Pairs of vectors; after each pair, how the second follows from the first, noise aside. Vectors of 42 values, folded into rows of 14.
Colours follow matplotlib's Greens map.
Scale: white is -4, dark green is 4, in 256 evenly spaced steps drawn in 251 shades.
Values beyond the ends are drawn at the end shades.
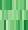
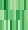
shuffled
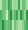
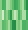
shuffled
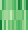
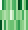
scaled up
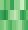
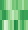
reversed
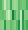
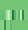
partly zeroed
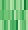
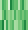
reversed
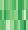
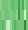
partly zeroed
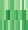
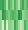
reversed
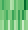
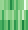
negated
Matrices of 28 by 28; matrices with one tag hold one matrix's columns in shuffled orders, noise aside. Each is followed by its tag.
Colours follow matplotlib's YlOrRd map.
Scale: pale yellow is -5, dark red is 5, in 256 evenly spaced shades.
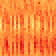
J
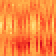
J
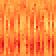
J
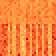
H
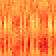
J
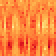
J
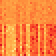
H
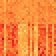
H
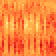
J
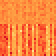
H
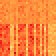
H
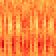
J
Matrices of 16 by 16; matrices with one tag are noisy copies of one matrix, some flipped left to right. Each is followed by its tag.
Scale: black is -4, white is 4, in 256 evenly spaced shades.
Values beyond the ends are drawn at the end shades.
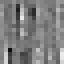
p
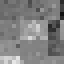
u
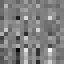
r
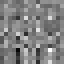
r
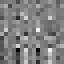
r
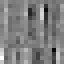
p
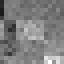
u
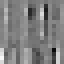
p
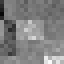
u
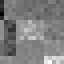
u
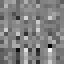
r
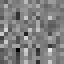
r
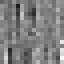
p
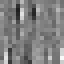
p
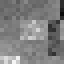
u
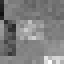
u
